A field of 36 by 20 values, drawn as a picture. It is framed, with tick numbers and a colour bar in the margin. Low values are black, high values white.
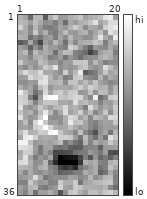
The ninth with the lowest average is the bottom middle. The texture is blotchy. A single dip lies in the bottom middle.
